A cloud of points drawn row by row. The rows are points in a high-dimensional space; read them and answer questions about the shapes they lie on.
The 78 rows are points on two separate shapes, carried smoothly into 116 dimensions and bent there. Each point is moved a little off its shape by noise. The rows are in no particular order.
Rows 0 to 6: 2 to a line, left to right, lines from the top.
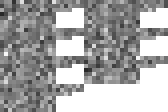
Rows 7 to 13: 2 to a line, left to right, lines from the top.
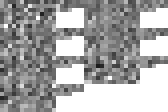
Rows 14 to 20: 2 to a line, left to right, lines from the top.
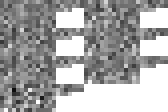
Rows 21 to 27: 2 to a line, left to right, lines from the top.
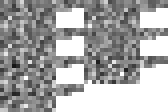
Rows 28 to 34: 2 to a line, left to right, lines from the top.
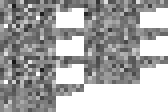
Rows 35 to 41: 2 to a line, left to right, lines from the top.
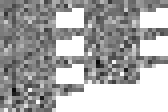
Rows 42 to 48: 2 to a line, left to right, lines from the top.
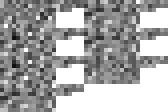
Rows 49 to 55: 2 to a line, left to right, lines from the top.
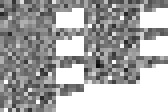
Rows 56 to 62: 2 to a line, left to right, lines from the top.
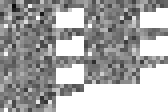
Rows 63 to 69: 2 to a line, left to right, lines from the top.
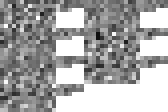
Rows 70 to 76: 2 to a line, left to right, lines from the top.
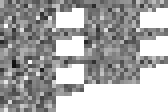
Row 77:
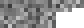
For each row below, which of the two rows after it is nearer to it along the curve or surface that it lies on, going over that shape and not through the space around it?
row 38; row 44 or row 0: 0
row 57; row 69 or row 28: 28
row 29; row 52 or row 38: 38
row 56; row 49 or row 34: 49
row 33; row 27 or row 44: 27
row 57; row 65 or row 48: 65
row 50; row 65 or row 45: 45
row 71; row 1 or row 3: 1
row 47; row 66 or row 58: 58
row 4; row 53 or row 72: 53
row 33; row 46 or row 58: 58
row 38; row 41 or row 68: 41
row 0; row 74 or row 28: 74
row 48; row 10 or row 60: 60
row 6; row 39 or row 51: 51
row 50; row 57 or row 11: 57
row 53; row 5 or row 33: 33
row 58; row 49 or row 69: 49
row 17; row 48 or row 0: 0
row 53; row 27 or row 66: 66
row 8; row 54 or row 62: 62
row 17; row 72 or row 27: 72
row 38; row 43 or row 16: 16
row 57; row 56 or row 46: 56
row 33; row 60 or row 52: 60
